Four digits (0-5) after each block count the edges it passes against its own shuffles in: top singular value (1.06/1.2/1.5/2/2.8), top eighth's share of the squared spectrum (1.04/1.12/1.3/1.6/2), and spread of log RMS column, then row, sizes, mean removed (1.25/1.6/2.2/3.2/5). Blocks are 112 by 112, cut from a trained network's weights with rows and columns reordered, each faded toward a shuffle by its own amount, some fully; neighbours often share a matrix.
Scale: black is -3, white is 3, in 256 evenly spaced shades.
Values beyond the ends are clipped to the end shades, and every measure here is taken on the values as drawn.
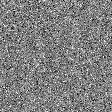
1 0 0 0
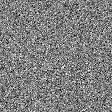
1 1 0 0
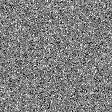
0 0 0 0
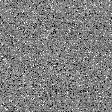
1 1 1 0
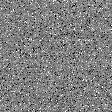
0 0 0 0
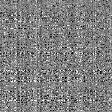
3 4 1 4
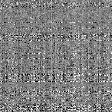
3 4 1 4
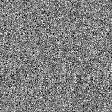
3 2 0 1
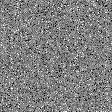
0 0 0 0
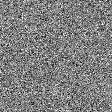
2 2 0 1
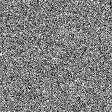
1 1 0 0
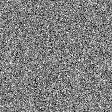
0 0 0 0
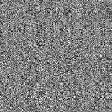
4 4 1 2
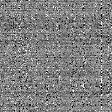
3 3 3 1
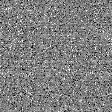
1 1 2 0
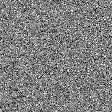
2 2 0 0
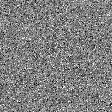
1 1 0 0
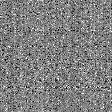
3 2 0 3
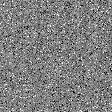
1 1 0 0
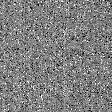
2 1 0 1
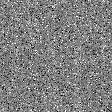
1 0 0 0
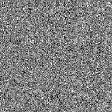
3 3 3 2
